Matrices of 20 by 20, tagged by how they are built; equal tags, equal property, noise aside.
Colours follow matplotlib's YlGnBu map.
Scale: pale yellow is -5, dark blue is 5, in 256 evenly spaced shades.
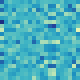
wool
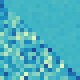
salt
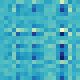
wool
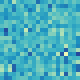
wool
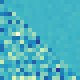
salt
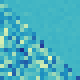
salt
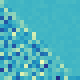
salt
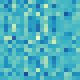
wool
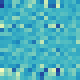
wool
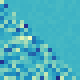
salt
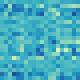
wool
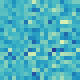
wool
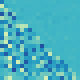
salt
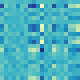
wool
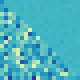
salt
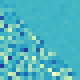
salt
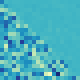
salt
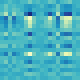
wool
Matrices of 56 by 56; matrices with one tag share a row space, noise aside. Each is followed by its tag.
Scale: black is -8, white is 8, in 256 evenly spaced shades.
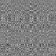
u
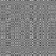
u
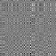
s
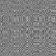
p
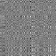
s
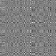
s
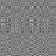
u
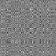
u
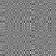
s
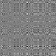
p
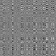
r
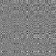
p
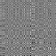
s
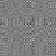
s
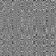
r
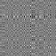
s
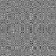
u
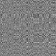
p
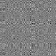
s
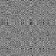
u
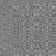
p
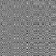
p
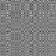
u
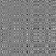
p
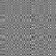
s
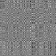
s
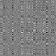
r
